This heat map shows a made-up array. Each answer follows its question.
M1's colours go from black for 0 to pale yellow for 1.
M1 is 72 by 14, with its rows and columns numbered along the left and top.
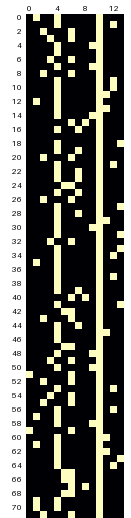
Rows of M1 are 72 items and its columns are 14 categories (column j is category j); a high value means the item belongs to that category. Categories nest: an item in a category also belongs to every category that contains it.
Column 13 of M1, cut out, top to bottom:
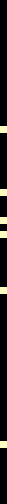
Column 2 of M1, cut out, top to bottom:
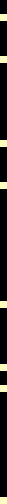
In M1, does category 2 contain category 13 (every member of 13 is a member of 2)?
no
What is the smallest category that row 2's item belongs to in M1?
2
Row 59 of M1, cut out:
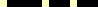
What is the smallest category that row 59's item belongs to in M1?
0
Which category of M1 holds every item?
10
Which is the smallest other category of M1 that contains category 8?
6
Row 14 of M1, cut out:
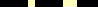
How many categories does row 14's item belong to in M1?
3
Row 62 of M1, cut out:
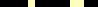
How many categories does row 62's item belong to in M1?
3
